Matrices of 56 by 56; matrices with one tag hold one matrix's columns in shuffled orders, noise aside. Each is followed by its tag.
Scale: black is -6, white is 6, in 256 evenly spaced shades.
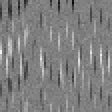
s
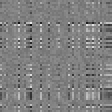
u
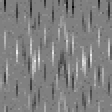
s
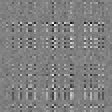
u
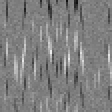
s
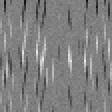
s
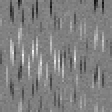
s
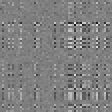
u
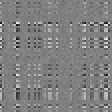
u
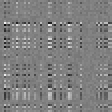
u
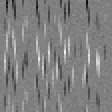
s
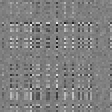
u
